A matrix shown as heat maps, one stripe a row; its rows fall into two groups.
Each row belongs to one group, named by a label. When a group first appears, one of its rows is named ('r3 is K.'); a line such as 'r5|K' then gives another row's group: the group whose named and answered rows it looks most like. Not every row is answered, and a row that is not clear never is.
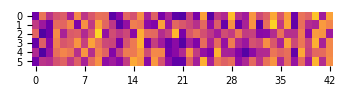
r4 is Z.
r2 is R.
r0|Z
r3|Z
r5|Z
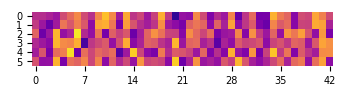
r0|Z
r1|Z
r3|R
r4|Z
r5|R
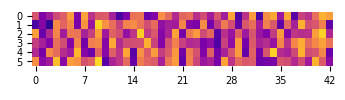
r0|Z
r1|Z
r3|R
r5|R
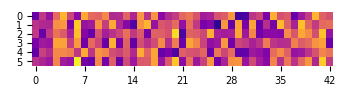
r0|Z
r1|R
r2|R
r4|Z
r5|R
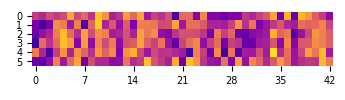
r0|Z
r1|R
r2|Z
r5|R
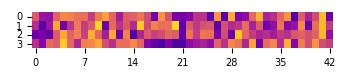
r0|Z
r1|R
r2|R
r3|Z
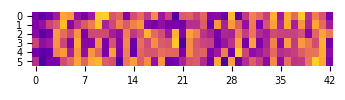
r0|Z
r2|R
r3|R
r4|R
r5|Z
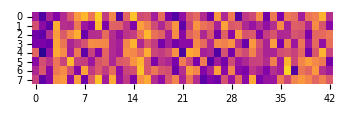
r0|Z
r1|R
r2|R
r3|Z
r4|R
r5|Z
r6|Z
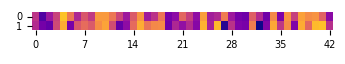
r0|Z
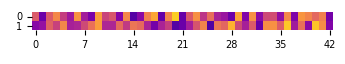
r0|R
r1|Z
